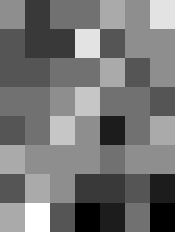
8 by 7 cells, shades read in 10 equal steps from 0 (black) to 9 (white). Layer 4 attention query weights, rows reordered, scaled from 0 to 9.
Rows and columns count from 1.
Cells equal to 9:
1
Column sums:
33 35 35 35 27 33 33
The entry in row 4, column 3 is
5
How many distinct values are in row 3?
4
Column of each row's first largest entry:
7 4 5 4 3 1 2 2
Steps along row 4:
same up up down same down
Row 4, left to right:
4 4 5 7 4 4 3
